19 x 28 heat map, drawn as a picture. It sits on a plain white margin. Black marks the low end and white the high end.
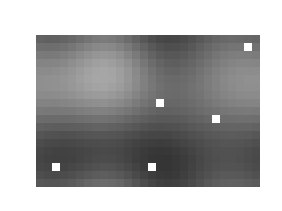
Ninth with the lowest average: bottom middle. Lone odd cells: 5, each higher than its neighbours. Histogram: skewed, a long tail of high values. Average level on the scale: 40%. Calmest part: bottom right.
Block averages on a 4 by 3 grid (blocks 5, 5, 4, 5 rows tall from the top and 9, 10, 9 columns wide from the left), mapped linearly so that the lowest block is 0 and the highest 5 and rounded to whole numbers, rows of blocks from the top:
433
544
112
101
